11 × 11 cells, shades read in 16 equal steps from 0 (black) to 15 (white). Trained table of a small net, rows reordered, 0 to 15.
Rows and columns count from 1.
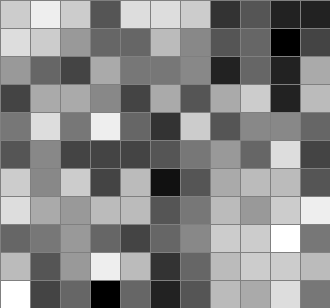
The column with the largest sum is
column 1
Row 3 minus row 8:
-4 -4 -5 -1 -4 2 1 -9 -3 -10 -4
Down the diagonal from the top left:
12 12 4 8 6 5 5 11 12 12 7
